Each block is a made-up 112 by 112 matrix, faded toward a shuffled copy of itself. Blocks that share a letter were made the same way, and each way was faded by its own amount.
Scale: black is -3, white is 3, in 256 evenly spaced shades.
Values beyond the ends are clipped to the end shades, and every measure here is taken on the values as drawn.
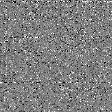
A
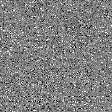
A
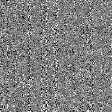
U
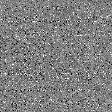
A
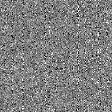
U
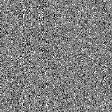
U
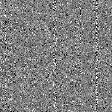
U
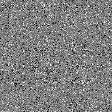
A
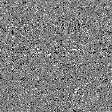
A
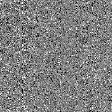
U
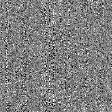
U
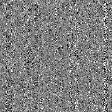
U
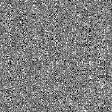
U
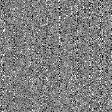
U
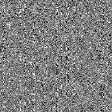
U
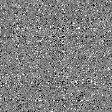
A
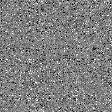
A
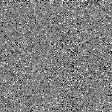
A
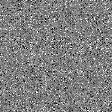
A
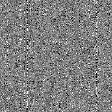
U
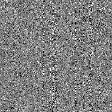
U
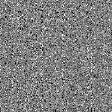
U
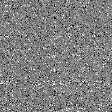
A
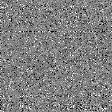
A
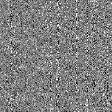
U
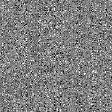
U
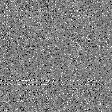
A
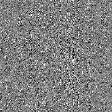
U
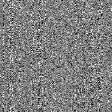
U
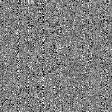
U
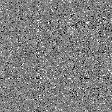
A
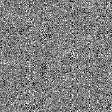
U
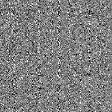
U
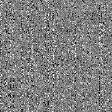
U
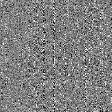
U
